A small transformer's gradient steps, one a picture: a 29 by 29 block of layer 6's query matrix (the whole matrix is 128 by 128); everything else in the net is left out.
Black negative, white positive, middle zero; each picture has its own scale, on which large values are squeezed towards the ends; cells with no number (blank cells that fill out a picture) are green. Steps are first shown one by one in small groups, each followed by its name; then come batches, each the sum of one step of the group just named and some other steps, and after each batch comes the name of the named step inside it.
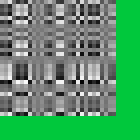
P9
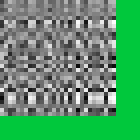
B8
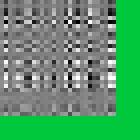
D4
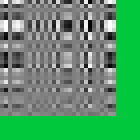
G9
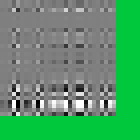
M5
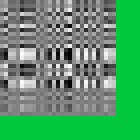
D4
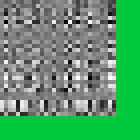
D4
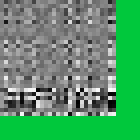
D4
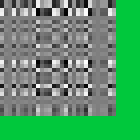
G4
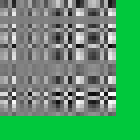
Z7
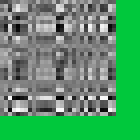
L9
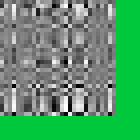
G4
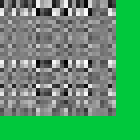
G4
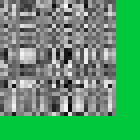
G4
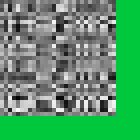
L9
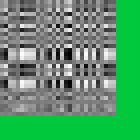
L9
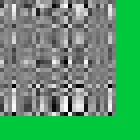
G4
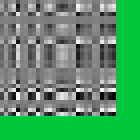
Z7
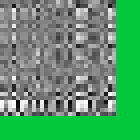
Z7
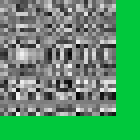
G4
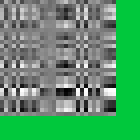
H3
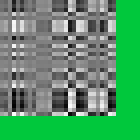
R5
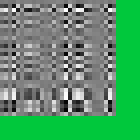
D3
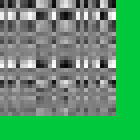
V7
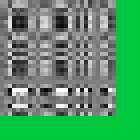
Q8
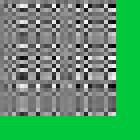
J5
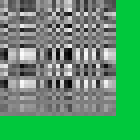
V7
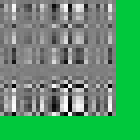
D3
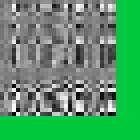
V7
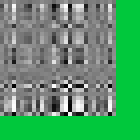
J5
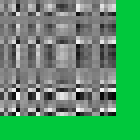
J5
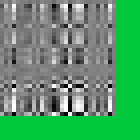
Q8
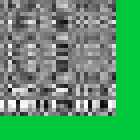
Q8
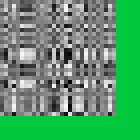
D3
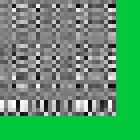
J5
